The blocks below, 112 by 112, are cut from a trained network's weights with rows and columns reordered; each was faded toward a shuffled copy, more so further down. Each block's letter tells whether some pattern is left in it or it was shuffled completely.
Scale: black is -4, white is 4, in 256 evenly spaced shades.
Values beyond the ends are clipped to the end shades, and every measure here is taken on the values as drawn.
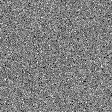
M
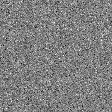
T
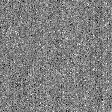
T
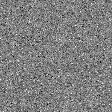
M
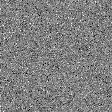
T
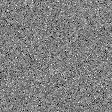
M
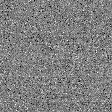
T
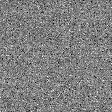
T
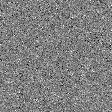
M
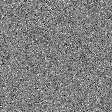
M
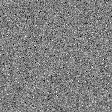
M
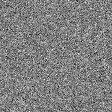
M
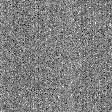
T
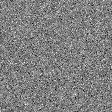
M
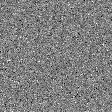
M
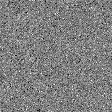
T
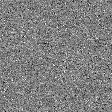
M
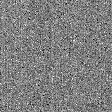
T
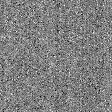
T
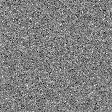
M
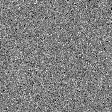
M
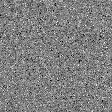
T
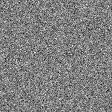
M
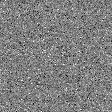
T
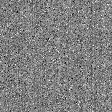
T
